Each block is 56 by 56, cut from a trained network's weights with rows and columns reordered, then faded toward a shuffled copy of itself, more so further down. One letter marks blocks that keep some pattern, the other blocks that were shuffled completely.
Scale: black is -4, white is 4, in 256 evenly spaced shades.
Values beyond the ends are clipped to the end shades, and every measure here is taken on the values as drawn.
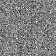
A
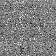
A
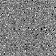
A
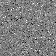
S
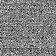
A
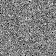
S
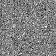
A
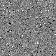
A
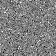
S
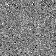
A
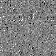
A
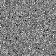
A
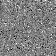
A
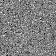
S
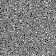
S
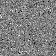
S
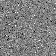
S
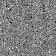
A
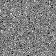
S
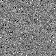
S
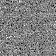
A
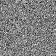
S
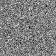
A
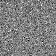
S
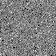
S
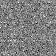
A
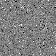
A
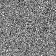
S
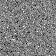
S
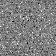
A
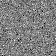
S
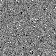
S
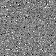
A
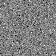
S
